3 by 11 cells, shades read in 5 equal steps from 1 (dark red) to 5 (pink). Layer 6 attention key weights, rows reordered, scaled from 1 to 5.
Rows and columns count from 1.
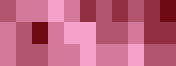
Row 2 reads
4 3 1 4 5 5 3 3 4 2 2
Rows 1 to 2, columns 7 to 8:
3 2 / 3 3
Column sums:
11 10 8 13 13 12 10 9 12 7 6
